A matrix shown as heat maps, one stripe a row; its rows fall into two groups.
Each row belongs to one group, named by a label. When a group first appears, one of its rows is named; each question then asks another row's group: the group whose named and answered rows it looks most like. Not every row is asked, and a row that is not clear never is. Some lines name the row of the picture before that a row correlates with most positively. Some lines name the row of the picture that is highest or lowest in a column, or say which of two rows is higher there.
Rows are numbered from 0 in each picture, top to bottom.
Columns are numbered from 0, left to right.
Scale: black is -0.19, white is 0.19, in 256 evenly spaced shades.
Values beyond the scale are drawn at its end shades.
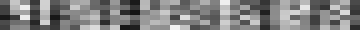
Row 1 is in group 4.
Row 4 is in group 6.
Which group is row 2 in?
6
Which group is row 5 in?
6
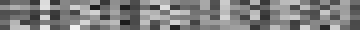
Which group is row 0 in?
6
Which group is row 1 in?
4
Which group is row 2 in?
6
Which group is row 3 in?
6
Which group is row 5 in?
4
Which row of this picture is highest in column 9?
2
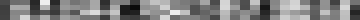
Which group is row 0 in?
6
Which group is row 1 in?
6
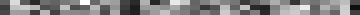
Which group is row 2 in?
6
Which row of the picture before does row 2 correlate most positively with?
1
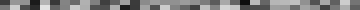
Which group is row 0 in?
6
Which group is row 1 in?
4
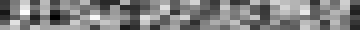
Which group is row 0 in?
6
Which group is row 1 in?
6
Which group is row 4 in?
4
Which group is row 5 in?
4
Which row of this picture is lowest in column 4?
3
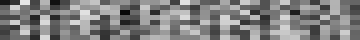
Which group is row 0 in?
6
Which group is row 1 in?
4
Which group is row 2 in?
4
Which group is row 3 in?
6
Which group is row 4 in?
4
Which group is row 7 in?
6
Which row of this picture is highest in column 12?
6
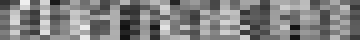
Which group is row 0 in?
6
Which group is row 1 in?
6
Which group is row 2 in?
4
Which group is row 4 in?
4
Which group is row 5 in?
4
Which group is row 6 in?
4
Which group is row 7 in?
4
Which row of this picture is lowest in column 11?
0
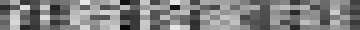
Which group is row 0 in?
4
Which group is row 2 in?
4
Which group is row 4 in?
4
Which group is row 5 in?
4
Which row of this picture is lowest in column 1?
1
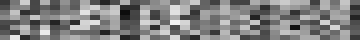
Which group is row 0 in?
6
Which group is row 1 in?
6
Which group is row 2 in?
4
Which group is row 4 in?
6
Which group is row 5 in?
4
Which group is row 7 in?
4
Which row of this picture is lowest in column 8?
6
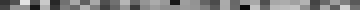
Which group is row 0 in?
6
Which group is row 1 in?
6
